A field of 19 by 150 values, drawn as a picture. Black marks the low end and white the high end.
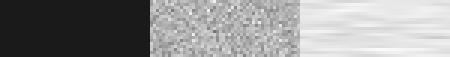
The table splits into one row of 3 panels. Panel 1,1: very low, flat. Panel 1,2: high, fine-grained. Panel 1,3: very high, streaked across, faint in contrast.
